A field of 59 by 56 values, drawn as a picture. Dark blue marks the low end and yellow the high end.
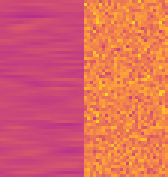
It is made of 1 by 2 panels. Panel 1,1: middling, streaked across, faint in contrast. Panel 1,2: high, fine-grained.
